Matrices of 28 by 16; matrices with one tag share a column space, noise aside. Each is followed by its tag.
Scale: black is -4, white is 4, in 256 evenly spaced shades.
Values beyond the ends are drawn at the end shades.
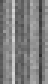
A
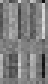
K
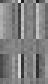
K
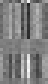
K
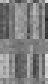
K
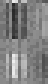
K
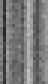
A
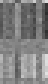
K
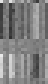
K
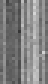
A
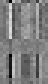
K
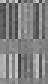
K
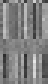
K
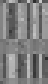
K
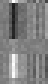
K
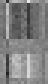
K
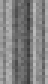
A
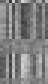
K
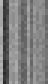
A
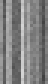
A
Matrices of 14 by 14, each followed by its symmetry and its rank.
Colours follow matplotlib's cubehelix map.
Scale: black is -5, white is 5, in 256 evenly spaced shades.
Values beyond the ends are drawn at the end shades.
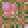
symmetric, rank two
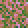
neither, full rank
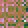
neither, rank three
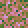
neither, full rank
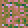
neither, rank three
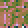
neither, rank three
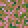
neither, full rank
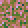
neither, full rank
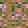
neither, rank three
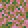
neither, full rank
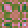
symmetric, rank two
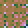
symmetric, rank two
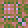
symmetric, rank two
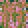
neither, rank three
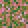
neither, full rank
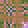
symmetric, rank two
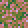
neither, full rank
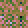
neither, rank three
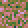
neither, full rank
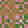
symmetric, rank two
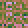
neither, rank three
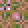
symmetric, rank two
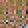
neither, rank three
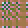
symmetric, rank two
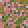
neither, full rank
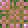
symmetric, rank two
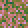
neither, full rank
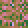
neither, rank three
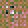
symmetric, rank two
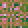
neither, rank three
